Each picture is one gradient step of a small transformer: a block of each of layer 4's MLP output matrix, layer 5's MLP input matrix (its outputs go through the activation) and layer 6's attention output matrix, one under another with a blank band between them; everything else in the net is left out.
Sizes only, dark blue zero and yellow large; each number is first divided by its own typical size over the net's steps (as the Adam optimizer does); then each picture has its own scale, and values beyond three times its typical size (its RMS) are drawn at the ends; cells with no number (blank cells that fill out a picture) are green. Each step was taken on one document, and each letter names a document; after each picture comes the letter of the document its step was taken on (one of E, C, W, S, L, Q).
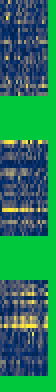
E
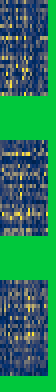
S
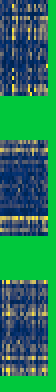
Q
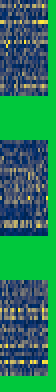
E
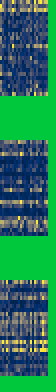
Q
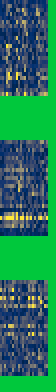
S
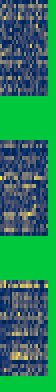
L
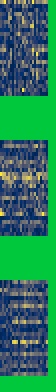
L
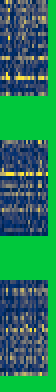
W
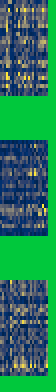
W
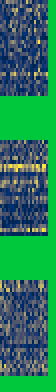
Q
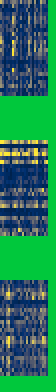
Q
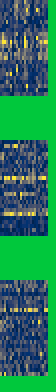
S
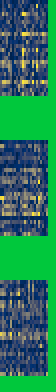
L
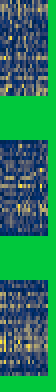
E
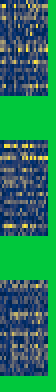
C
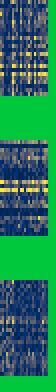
Q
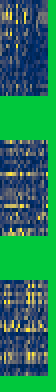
S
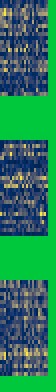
L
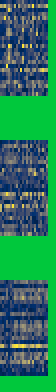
E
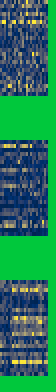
C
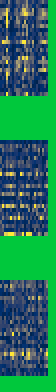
W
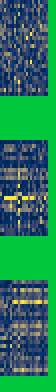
L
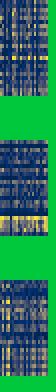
Q
